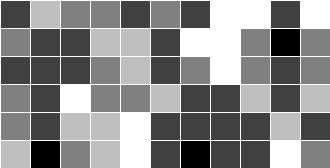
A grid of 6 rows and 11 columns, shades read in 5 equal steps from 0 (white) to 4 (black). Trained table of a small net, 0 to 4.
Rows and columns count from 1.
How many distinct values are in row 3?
4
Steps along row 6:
up down down down up up down same down up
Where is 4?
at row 2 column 10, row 6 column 2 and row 6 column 7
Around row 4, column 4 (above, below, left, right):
2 1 0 2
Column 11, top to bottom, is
0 2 2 1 3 2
